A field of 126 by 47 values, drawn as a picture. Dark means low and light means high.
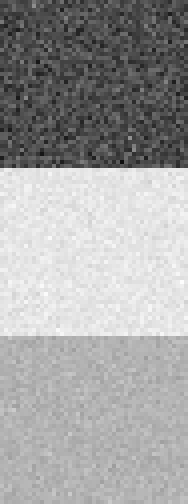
It is made of 3 by 1 panels. Panel 1,1: low, fine-grained. Panel 2,1: very high, fine-grained, faint in contrast. Panel 3,1: high, fine-grained, faint in contrast.
